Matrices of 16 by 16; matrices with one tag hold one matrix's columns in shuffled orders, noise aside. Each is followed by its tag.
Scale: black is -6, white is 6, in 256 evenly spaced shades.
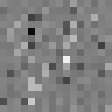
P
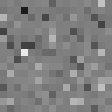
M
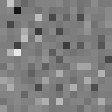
M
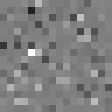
M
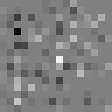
P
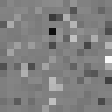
P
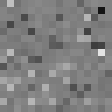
M
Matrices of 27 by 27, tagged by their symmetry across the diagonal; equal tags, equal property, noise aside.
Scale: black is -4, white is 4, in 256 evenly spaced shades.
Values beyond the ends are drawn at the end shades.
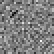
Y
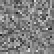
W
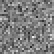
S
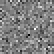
W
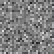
W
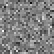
W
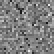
S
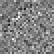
Y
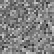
Y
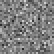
W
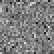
S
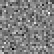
W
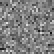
S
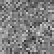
W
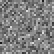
Y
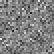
Y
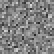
Y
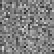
S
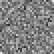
Y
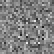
W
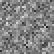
Y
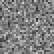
S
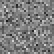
S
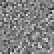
Y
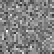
S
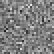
W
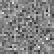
Y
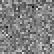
S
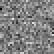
S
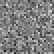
W
